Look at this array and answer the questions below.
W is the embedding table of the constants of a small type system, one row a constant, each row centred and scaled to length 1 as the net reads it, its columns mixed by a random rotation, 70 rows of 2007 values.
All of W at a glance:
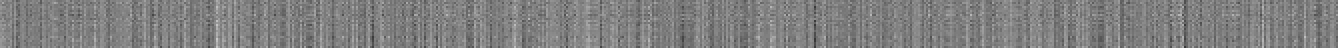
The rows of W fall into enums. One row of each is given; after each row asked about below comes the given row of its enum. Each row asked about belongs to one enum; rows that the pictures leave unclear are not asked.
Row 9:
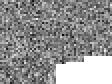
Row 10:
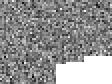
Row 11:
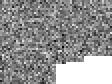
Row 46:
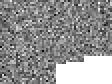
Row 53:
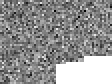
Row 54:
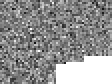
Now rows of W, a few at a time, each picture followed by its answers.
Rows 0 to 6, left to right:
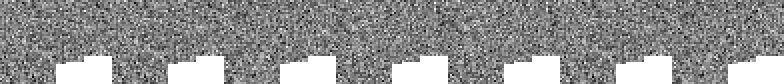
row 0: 10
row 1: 10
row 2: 53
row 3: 46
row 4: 46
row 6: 53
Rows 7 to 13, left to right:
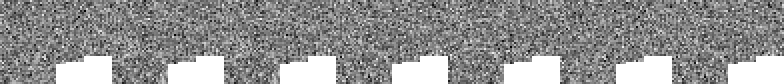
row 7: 53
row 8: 9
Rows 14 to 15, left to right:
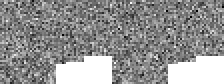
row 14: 9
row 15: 53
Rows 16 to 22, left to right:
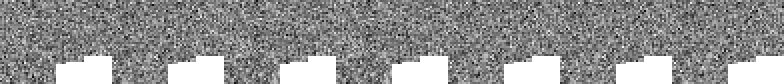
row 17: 53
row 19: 9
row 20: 53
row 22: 53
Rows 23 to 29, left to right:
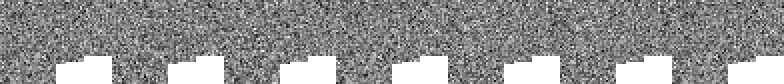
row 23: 53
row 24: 10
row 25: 54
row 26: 53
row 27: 46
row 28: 46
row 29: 53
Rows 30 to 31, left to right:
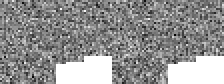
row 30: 10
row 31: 9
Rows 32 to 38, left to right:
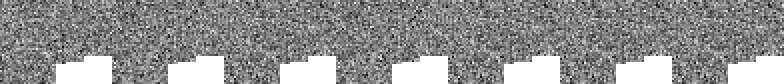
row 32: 11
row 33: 53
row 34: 10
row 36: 10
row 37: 10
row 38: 10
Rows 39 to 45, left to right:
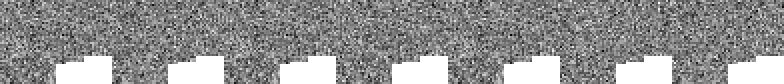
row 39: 9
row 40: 53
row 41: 9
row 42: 10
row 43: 9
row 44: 46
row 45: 53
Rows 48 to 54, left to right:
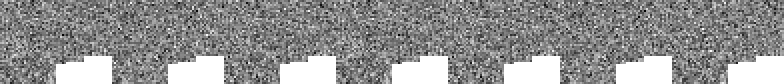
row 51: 9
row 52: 10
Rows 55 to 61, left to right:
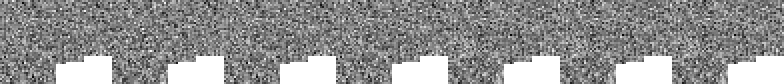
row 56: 54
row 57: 10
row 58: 10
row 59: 9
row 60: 9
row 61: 9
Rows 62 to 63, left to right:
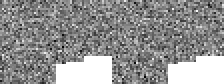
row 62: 11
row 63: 10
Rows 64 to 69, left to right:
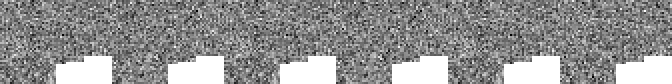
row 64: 9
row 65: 53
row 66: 9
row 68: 9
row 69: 10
